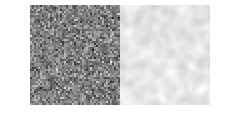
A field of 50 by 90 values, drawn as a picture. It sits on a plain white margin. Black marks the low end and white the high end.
The table splits into one row of 2 panels. Panel 1,1: middling, fine-grained, strong in contrast. Panel 1,2: very high, blotchy, faint in contrast.
